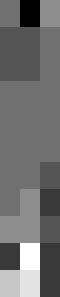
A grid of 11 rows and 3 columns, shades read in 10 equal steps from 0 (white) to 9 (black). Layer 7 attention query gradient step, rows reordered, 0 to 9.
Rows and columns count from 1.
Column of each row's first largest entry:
2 1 1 1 1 1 3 3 3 1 3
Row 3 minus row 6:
1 1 0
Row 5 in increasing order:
5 5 5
